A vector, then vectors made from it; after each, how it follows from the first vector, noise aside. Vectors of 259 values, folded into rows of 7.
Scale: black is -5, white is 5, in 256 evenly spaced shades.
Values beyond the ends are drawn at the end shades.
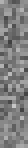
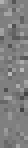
partly zeroed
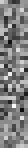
scaled up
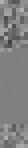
partly zeroed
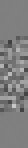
partly zeroed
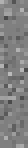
partly zeroed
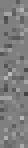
partly zeroed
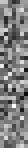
scaled up
